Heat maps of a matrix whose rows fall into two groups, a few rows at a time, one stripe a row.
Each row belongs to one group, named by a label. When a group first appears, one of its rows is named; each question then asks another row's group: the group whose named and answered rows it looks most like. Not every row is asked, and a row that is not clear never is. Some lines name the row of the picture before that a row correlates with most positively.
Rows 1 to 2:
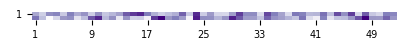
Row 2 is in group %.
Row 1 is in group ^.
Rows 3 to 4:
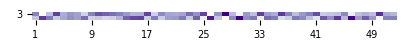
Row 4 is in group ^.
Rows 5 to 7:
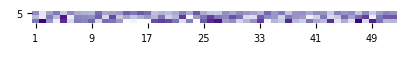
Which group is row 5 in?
^
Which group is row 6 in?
%
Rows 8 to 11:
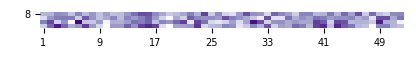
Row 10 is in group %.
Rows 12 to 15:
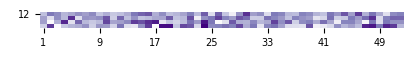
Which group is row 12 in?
^
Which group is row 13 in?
%
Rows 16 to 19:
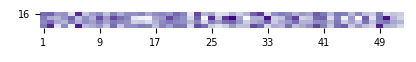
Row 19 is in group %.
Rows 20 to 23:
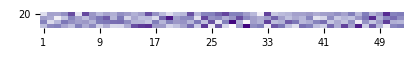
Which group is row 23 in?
^
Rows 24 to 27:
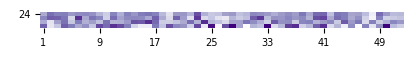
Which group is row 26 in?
^
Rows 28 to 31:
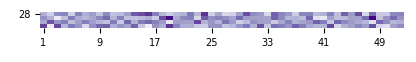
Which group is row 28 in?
^
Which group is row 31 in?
%
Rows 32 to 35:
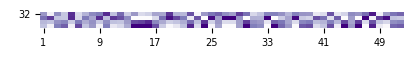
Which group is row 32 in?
%
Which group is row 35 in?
^
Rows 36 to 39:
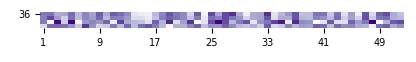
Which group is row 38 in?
%
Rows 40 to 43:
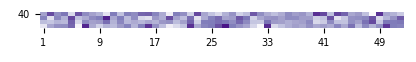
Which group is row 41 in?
%
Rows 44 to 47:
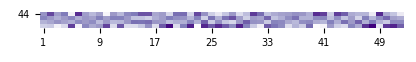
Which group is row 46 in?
^
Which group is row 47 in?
%
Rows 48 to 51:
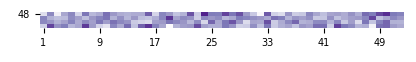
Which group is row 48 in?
%
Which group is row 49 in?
%
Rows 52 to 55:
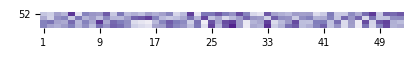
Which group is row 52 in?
%
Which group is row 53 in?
^
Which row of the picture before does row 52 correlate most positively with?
48
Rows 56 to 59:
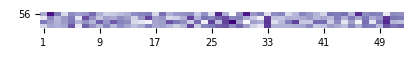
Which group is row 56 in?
^
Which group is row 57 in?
%
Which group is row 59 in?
%
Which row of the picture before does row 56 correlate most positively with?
53
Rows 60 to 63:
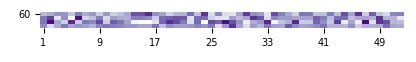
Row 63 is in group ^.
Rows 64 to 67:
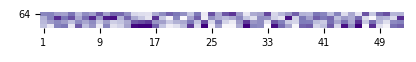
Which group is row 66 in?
^
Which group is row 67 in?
^
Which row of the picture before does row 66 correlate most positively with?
60
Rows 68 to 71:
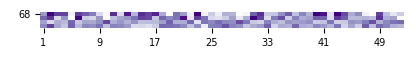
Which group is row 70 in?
%
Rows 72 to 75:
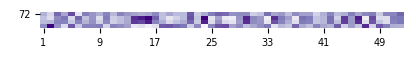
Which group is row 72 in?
%
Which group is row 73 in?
^
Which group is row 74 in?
^
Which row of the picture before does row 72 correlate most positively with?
70
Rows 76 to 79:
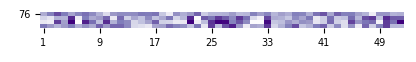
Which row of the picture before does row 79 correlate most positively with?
75
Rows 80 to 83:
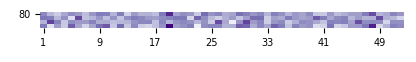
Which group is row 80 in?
%
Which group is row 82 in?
^
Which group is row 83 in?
%
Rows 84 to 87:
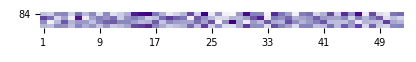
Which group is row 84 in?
^
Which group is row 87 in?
^
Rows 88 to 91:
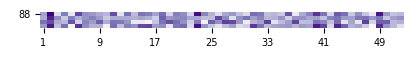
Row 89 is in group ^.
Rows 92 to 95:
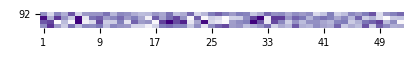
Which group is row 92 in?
%
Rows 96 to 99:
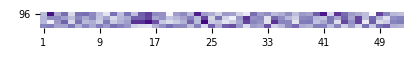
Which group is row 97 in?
^
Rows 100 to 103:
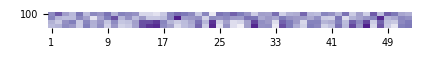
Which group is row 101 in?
%
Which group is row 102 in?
^
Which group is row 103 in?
^
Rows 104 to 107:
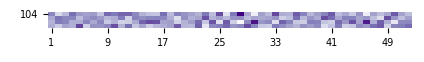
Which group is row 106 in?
^
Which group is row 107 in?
%
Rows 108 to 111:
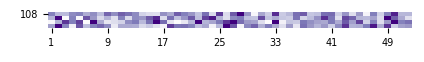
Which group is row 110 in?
%
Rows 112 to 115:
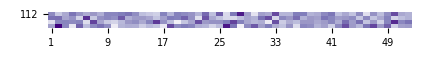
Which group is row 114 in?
%
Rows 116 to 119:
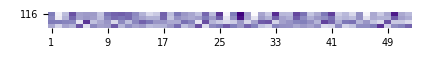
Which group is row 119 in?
%
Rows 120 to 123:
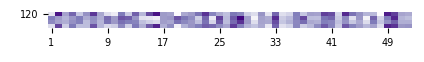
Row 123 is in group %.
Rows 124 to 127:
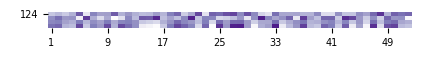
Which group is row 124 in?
%
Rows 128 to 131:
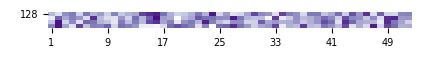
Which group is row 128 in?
^
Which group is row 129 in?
%
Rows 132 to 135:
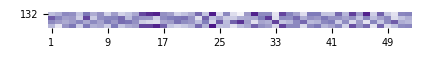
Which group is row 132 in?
^
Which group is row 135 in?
^
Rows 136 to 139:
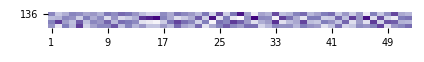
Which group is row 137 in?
^
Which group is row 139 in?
%
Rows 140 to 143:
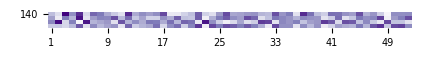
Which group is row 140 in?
%
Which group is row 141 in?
%
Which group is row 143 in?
%
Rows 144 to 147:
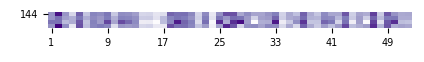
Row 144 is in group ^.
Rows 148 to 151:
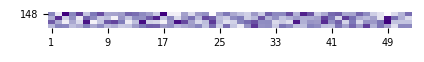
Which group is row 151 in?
^
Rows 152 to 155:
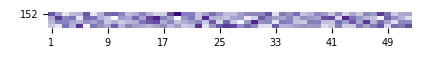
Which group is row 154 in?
^
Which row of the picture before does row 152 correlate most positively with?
150
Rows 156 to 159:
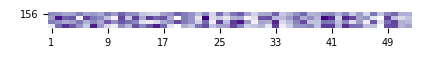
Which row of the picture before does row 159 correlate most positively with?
153
